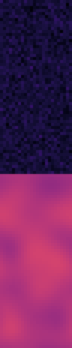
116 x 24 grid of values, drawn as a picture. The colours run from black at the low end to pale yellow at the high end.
It is made of 2 by 1 panels. Panel 1,1: very low, fine-grained, faint in contrast. Panel 2,1: middling, smooth, faint in contrast.
